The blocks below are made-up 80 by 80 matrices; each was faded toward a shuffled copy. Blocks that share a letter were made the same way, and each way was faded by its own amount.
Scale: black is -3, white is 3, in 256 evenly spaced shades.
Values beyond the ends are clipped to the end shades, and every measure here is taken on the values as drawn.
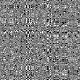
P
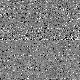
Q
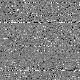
Q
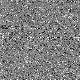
Q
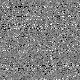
Q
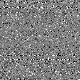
Q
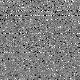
Q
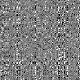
P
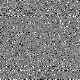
Q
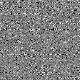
Q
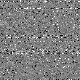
Q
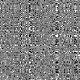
P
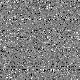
Q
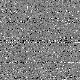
Q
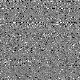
Q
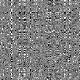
P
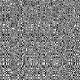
P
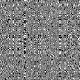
P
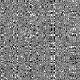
P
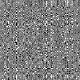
P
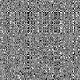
P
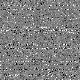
Q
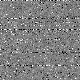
Q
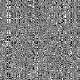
P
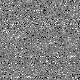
Q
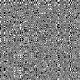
P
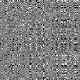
P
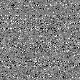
Q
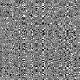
P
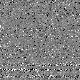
Q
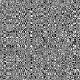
P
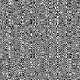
P
